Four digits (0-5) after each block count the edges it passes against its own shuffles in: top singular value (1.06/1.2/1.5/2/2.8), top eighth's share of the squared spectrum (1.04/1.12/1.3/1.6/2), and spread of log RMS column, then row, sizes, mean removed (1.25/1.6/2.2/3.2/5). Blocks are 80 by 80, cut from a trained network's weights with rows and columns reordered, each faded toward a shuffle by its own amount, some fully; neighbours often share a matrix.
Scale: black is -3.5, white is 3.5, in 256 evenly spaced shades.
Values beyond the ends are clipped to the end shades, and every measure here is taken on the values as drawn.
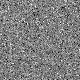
0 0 0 0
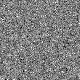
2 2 0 0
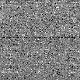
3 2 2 1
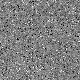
0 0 0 0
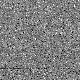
1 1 0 0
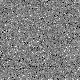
0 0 0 0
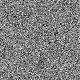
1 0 0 0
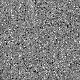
1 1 0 0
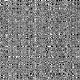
3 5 2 3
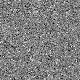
1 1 0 0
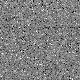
0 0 0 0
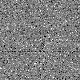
2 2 0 1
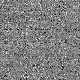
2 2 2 1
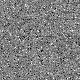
0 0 0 0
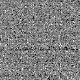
2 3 2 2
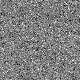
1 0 0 0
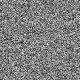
2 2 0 0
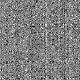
3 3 1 2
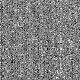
2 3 1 2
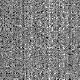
3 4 2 3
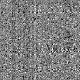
3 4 1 2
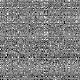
4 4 3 2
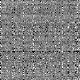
3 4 3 2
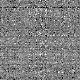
3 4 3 2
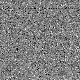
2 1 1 0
